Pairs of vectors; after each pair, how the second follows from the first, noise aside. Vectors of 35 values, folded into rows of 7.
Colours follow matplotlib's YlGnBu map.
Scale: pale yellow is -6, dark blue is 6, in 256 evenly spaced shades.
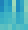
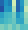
scaled up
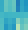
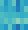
sign-scrambled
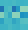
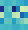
scaled up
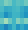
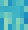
sign-scrambled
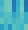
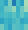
sign-scrambled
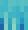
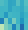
sign-scrambled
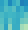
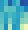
scaled up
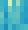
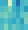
sign-scrambled
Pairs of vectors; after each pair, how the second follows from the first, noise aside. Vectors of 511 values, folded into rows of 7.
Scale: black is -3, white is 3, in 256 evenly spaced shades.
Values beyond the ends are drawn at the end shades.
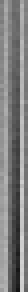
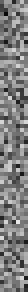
shuffled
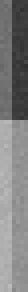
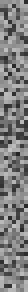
shuffled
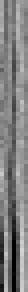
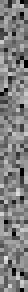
shuffled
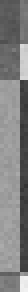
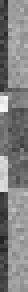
wrapped around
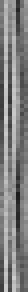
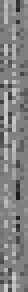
partly zeroed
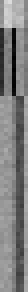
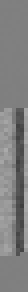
partly zeroed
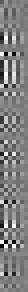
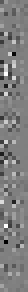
partly zeroed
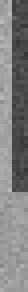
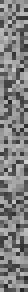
shuffled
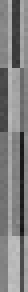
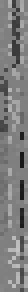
partly zeroed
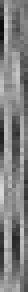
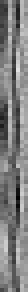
wrapped around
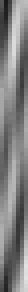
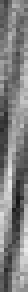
wrapped around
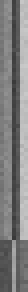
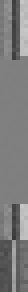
partly zeroed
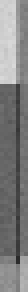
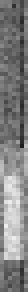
wrapped around
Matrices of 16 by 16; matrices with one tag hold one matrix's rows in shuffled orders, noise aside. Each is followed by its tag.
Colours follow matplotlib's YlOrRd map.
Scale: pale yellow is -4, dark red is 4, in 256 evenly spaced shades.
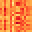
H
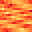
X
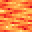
X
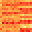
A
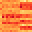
A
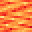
X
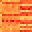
A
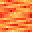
X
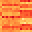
A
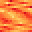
X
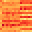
A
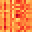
H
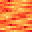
X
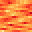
X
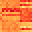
A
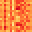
H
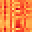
H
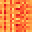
H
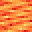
X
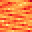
X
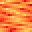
X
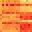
A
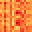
H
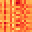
H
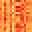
H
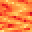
X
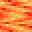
X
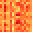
H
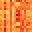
H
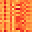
H
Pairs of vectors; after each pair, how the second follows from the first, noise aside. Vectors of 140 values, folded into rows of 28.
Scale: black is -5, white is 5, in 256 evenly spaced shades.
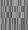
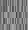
reversed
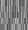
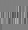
partly zeroed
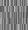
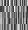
scaled up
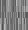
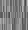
reversed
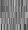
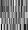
scaled up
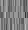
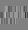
partly zeroed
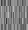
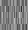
reversed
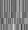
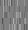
partly zeroed
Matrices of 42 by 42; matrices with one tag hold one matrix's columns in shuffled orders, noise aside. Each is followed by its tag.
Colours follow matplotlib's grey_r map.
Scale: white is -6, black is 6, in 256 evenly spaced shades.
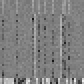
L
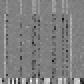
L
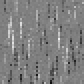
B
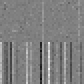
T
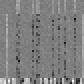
L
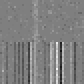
T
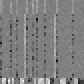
L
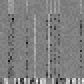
L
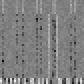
L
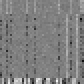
L
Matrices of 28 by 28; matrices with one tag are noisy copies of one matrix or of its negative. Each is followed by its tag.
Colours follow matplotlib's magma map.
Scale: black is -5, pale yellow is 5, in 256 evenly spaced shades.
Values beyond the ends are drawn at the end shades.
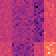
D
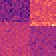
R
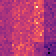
D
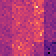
D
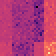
D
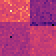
R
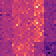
D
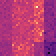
D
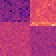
R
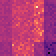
D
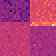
R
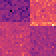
R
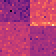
R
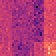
D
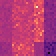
D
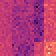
D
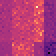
D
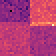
R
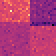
R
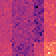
D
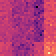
D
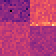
R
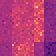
D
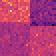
R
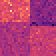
R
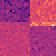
R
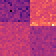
R
